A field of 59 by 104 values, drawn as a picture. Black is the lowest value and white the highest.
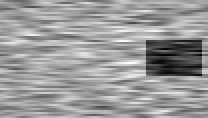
Most values sit high, with a long tail of low ones. The ninth with the lowest average is the middle right. An odd patch, lower than its surroundings, sits in the middle right.
